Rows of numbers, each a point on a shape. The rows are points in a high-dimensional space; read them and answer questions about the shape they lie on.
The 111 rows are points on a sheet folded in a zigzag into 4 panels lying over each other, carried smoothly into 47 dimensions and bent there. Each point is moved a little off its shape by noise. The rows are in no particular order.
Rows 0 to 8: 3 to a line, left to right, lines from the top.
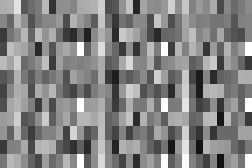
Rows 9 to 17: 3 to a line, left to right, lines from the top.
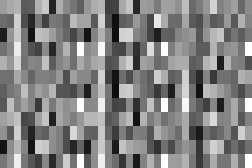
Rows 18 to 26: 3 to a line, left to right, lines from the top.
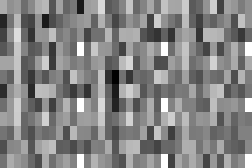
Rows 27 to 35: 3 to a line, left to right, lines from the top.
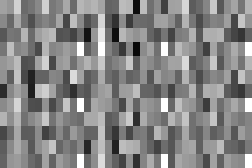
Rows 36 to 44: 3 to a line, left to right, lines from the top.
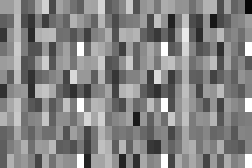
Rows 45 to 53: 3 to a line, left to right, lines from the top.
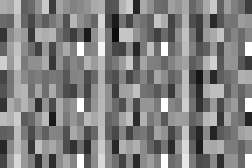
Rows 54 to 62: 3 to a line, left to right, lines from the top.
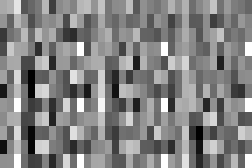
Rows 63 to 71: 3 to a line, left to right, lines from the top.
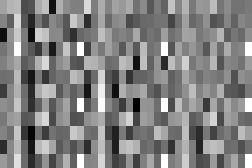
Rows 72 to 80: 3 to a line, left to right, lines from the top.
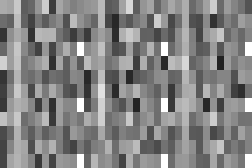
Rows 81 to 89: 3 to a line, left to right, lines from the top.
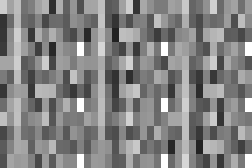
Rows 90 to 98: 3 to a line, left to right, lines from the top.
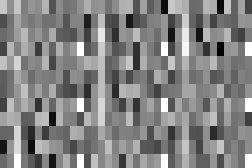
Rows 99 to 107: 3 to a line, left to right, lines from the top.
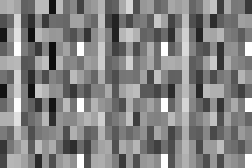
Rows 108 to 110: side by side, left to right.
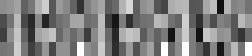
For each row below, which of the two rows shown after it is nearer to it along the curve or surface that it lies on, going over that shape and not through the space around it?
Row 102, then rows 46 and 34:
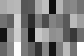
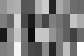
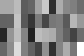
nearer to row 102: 46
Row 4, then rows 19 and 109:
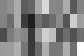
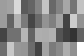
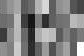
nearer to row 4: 109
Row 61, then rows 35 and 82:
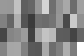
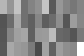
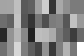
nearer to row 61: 35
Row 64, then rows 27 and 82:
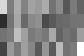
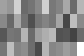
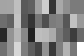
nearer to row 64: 27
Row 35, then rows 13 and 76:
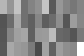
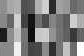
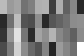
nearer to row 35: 76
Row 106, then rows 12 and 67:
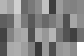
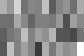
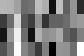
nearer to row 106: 12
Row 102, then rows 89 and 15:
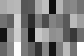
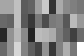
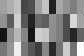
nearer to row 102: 15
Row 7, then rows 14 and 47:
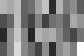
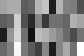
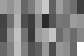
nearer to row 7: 14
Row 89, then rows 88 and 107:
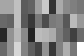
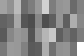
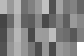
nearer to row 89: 107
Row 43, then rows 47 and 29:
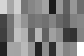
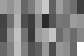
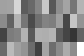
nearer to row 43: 29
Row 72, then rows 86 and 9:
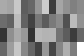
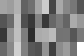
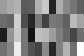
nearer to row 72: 9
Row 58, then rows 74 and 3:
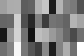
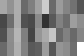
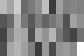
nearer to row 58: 3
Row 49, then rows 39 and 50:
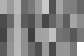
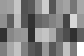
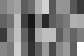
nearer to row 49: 50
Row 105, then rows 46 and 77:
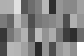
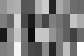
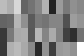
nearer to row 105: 77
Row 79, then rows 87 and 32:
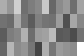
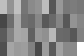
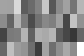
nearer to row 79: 87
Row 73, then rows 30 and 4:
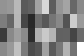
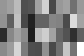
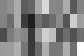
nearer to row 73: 4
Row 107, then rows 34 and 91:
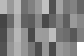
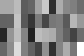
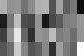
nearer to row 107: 91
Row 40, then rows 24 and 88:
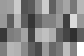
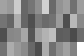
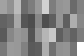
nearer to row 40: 24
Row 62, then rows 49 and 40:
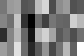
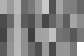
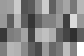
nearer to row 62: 49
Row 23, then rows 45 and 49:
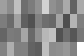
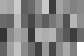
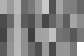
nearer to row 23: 49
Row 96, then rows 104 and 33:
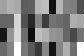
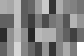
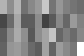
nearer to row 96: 104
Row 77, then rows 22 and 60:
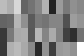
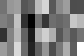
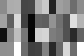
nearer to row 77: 60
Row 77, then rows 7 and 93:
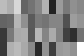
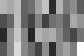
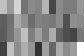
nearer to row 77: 7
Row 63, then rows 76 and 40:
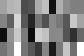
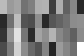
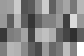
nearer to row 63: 40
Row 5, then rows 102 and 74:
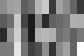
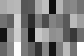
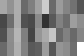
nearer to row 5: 74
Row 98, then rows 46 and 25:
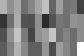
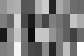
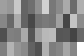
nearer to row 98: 25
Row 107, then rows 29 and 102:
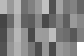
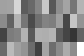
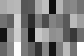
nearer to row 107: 29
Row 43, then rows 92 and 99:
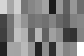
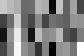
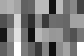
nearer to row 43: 92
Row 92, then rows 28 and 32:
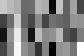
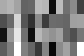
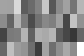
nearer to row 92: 28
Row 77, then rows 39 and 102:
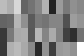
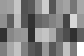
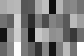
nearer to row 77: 102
